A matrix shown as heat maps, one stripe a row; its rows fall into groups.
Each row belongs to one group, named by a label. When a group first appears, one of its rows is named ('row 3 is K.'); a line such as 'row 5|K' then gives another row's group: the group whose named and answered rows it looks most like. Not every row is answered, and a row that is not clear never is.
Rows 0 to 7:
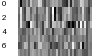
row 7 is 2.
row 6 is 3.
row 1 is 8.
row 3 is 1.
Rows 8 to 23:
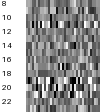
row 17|8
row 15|3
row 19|2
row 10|1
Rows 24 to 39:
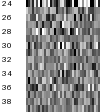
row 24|3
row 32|1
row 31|2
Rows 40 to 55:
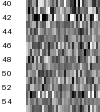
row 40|2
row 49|3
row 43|3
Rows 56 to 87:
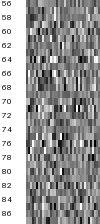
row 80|8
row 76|3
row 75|8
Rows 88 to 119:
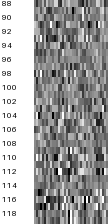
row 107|1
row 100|2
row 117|1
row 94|8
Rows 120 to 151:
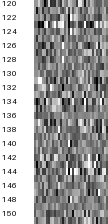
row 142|3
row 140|8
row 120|1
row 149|3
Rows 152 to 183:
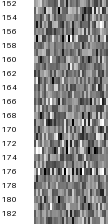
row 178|3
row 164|3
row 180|1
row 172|8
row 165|2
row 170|3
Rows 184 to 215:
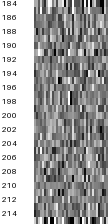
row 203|2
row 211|1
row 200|2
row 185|2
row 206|3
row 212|8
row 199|3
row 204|8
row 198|8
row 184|2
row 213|3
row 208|1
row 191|1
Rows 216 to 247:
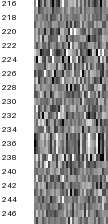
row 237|3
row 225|2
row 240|8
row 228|8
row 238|2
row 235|3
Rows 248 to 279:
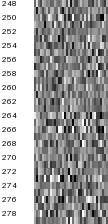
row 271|1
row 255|3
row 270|8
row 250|2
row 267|3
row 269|2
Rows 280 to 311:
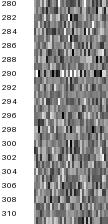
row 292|3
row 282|8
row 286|2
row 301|8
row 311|2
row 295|3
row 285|8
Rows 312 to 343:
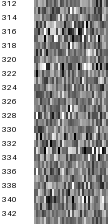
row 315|2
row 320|3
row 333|1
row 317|3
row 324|2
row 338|2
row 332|1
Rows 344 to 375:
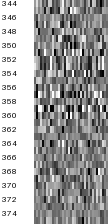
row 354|2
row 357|8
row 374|2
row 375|2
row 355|1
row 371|1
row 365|8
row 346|8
